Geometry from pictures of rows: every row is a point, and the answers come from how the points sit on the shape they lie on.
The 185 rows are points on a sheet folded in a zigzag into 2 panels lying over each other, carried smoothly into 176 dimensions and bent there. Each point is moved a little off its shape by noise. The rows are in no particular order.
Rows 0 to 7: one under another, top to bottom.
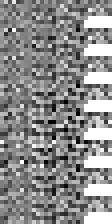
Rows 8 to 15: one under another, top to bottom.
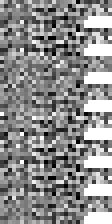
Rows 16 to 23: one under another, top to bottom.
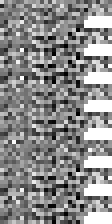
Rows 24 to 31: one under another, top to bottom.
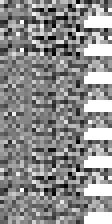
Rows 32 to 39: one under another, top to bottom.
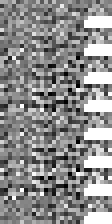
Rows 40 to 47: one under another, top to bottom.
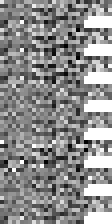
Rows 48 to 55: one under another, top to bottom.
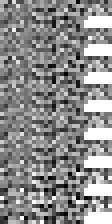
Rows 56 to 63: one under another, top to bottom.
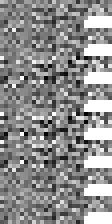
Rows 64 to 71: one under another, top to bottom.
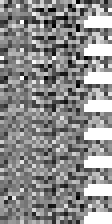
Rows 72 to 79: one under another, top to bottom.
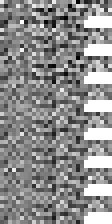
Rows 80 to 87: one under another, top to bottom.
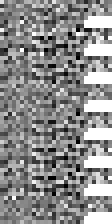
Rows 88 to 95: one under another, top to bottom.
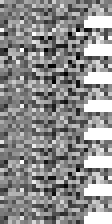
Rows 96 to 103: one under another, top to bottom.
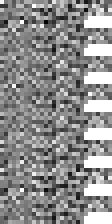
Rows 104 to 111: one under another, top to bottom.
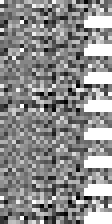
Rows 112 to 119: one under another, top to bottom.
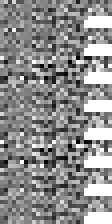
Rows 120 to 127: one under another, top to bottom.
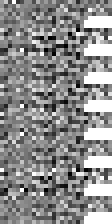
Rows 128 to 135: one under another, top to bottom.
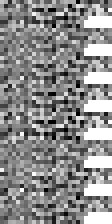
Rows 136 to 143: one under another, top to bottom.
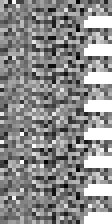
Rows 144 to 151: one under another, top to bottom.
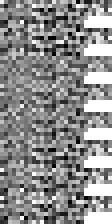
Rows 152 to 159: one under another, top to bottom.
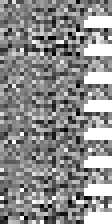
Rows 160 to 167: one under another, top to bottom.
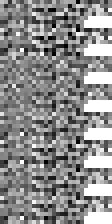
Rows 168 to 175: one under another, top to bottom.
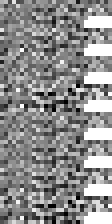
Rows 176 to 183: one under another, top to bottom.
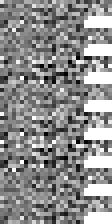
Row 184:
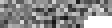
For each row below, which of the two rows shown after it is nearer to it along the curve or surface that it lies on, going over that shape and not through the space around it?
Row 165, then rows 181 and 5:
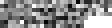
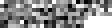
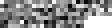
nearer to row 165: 181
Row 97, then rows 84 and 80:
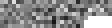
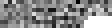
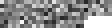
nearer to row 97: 80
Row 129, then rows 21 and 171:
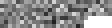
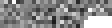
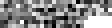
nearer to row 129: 21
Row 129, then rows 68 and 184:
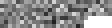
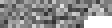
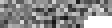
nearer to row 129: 184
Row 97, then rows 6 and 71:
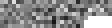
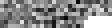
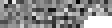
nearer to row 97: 6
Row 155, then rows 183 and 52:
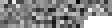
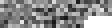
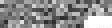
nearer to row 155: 183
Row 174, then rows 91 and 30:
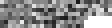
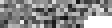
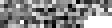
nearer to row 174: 30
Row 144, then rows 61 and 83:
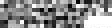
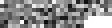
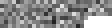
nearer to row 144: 61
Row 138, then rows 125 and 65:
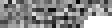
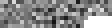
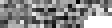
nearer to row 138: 65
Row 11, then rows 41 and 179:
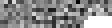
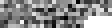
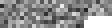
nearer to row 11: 179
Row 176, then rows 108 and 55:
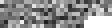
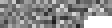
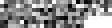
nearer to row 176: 55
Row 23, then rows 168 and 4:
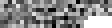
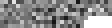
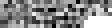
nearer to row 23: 168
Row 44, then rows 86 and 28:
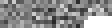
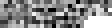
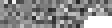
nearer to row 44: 28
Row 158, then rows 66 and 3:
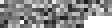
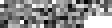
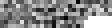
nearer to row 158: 66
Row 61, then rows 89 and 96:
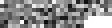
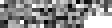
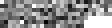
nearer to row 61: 89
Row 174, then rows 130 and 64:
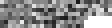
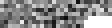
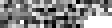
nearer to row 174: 64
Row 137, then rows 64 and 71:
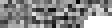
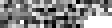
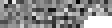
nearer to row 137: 71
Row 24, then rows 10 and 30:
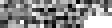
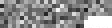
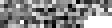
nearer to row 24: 30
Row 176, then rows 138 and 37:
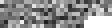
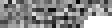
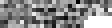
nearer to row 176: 37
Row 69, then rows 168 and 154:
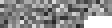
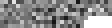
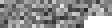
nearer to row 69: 168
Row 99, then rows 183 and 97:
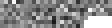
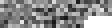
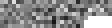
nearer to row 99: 97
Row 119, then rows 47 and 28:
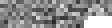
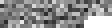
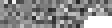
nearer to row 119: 47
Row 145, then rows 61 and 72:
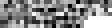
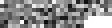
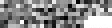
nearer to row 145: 72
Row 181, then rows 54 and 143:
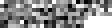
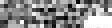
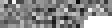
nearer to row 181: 54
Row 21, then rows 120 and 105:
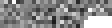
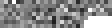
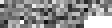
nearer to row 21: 120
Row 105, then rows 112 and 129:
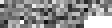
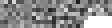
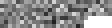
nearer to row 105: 112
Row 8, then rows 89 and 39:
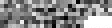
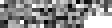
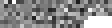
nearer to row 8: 89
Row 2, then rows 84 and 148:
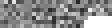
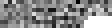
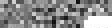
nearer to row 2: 84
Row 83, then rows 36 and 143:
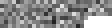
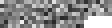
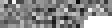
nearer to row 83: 36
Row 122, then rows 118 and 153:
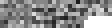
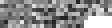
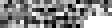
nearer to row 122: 118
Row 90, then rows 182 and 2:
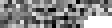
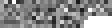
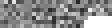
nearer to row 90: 182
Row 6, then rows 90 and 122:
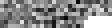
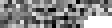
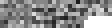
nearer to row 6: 90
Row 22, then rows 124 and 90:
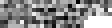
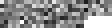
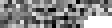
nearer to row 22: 90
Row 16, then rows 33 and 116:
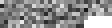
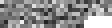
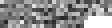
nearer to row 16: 33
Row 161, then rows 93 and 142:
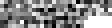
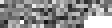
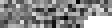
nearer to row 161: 142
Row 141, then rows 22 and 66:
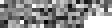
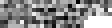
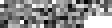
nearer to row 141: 22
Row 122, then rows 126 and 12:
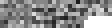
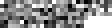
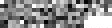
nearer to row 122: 12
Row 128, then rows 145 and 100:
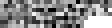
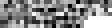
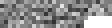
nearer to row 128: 145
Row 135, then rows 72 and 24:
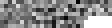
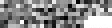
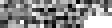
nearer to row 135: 72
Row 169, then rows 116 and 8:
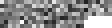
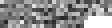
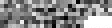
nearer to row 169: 8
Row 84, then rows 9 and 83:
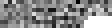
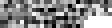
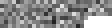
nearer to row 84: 9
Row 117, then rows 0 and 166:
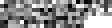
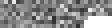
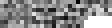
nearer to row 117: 166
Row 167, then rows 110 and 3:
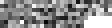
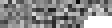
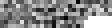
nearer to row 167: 110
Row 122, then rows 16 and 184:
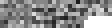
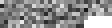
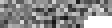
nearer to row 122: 16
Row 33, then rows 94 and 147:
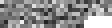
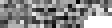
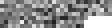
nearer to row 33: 94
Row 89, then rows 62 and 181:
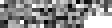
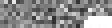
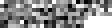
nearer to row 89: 181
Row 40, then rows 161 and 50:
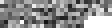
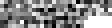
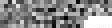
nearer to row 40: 161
